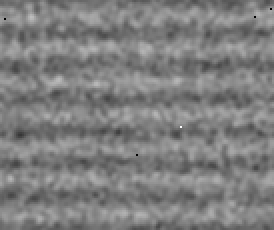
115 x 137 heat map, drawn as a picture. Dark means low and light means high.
Lone odd cells: 5, 1 higher and 4 lower than their neighbours. Stripes: horizontal, repeating 7 times. Slope: none. Histogram: bell-shaped.
